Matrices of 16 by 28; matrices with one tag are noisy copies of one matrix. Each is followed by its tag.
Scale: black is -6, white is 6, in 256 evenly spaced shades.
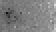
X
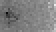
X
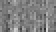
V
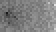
X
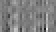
V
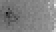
X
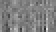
V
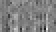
V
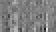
V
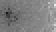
X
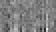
V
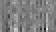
V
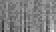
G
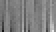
G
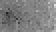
X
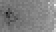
X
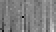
G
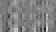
V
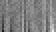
G
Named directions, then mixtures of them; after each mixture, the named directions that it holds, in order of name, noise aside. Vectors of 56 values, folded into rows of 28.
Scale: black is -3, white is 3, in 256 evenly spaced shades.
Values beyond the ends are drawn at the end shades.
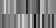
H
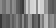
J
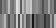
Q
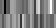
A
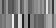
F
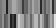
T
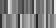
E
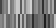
Q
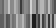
H, J, Q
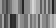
J, T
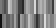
E, J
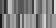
E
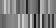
H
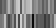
Q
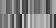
F, Q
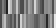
E, Q, T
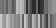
J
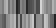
H, Q, T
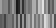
J, Q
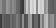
J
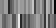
E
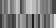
J, Q, T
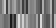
H, T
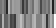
E, T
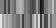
H, J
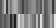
H, T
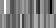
A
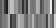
A, E, T
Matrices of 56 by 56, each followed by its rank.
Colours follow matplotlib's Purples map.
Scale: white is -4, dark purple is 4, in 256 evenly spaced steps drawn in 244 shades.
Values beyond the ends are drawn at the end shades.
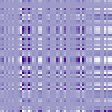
one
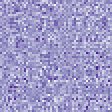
ten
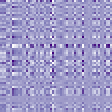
two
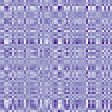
two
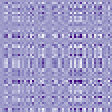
two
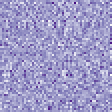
ten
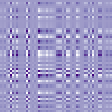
one
